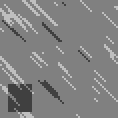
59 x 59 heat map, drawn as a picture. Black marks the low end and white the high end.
An odd patch, lower than its surroundings, sits in the bottom left. The bottom left is the ninth with the lowest average. The halves do not mirror each other. The grain runs diagonally down to the right.
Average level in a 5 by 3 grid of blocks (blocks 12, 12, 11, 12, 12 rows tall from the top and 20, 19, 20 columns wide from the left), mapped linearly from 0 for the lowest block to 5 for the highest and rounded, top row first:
533
323
433
223
023
